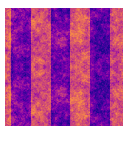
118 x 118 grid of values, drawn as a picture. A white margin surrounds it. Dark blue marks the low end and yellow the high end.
Mirror symmetry: top to bottom. Average level on the scale: 40%. Stripes: upright, repeating 3 times. Slope: none.
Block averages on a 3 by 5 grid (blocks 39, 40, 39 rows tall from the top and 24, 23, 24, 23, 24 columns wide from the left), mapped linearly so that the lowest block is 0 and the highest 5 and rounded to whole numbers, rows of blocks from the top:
1 5 1 3 2 | 0 5 0 3 1 | 1 5 1 3 2
